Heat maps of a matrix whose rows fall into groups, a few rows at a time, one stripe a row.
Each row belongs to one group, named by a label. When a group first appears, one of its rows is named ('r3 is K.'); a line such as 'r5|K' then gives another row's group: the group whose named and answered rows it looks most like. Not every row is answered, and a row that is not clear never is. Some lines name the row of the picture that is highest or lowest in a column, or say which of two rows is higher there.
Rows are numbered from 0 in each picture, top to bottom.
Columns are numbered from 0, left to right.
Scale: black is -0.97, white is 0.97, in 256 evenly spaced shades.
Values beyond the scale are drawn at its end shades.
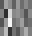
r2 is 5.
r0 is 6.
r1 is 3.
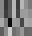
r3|5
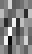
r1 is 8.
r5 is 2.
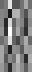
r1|2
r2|3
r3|3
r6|8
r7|2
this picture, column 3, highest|1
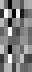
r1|6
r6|5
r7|6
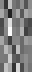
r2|5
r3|5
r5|6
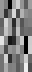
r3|6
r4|8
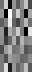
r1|3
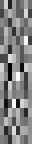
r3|6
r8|2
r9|3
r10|3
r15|2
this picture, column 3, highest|11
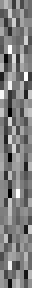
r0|6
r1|5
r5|5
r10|8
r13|3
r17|2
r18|8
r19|3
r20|2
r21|2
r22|3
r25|8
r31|2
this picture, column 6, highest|8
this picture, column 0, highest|10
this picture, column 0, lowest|8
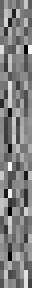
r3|3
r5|8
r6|3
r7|3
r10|3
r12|2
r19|8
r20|2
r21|3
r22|8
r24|5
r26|8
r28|2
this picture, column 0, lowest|11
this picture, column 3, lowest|1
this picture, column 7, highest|5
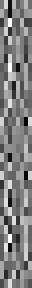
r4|3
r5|8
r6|3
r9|6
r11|5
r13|8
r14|2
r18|5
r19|8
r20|5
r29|8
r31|5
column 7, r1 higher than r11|Yes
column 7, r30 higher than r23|Yes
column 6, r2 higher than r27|No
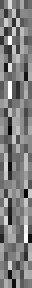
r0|5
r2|6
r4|5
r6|2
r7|3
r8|8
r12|3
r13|2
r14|2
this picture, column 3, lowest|31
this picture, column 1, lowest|7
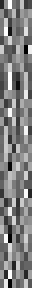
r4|5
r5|8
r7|5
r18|2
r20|5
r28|3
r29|6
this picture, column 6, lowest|5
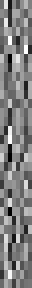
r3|6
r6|2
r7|2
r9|8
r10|8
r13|2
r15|5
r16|2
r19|5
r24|6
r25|8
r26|6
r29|6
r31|6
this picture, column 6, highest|5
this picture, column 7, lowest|5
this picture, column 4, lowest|4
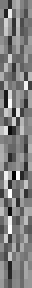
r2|6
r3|6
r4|2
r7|6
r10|3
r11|3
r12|6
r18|8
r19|6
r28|3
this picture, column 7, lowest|9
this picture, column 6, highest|9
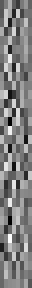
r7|6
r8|3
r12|6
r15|8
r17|3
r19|8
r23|2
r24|2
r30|6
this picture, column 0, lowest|27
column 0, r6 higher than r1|Yes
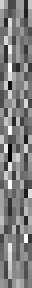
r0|8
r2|3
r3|5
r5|3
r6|3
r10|5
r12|3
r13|6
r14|5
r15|8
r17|2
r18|3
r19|6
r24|8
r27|5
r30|3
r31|2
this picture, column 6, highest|26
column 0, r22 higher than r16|Yes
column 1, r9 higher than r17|Yes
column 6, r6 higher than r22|No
